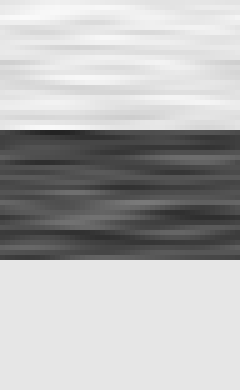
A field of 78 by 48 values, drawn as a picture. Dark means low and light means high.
The table splits into 3 rows of 1 panel. Panel 1,1: very high, streaked across, faint in contrast. Panel 2,1: low, streaked across. Panel 3,1: very high, flat.
